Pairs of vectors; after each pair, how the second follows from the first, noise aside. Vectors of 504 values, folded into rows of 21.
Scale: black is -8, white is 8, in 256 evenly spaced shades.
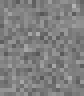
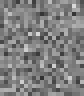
scaled up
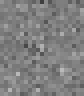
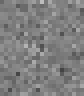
negated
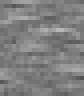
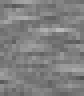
copied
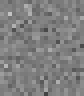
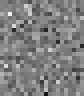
scaled up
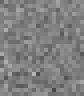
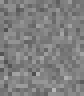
negated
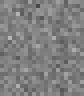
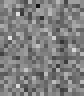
scaled up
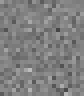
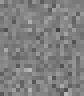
copied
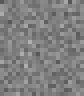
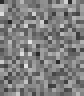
scaled up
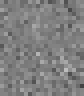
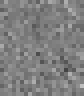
negated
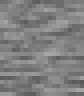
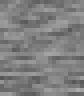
copied
